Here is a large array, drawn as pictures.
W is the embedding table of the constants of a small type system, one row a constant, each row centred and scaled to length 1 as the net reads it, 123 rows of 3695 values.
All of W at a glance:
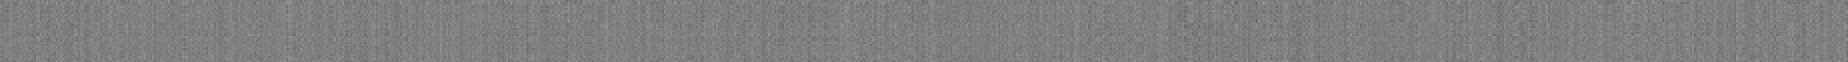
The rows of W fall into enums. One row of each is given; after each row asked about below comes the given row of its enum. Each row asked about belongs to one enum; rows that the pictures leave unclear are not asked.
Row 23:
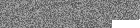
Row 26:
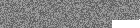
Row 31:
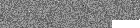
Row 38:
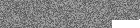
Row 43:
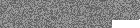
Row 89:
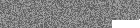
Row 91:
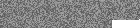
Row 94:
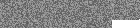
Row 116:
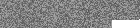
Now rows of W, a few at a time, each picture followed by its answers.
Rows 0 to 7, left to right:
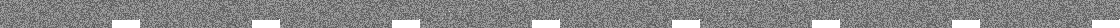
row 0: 26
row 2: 26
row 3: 31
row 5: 31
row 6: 94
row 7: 94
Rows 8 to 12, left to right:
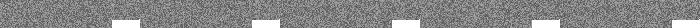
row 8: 94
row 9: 89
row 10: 91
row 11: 116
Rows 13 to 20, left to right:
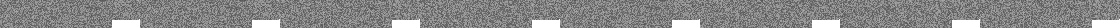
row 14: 43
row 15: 89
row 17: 43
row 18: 26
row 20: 89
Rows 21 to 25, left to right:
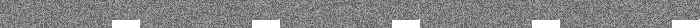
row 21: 89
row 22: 43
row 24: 89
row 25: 38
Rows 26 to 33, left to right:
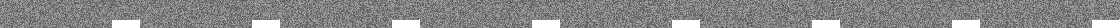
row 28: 94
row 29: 26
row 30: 94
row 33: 94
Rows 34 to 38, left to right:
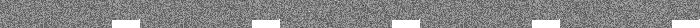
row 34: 89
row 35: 89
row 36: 31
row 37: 89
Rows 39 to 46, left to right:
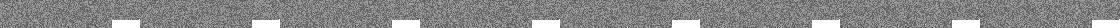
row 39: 94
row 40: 43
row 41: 94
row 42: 94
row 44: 26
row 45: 91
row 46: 91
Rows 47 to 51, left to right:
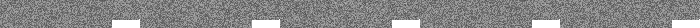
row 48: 116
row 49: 38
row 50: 43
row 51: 26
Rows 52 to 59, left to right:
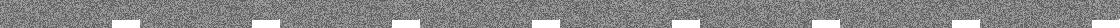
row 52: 26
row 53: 43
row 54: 43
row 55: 26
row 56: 38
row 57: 91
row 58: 26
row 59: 89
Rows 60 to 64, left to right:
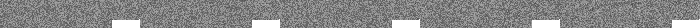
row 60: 91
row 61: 43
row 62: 94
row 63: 116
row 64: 23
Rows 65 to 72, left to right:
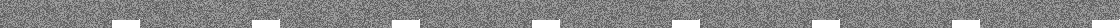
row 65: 91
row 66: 38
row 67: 116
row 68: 91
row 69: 43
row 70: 91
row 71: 91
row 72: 26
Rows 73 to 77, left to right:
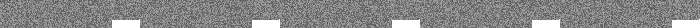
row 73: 94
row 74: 43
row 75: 94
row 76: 26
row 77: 89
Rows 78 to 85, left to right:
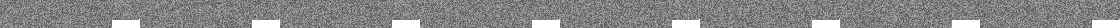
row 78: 43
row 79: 23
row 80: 43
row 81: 26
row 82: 89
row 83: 31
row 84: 116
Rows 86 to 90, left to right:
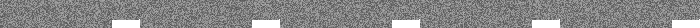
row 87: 43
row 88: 26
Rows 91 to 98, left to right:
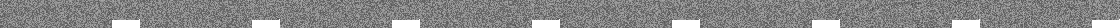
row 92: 94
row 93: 26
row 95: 91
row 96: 91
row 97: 23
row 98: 89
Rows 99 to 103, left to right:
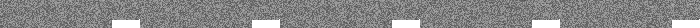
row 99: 91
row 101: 91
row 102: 43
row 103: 94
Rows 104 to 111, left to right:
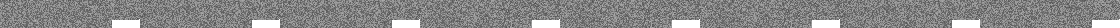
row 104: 94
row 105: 91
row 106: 91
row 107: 116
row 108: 116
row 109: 116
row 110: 91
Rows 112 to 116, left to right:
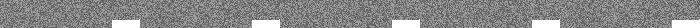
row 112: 26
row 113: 116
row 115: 94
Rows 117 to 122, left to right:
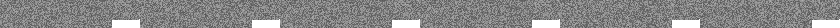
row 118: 26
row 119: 43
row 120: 43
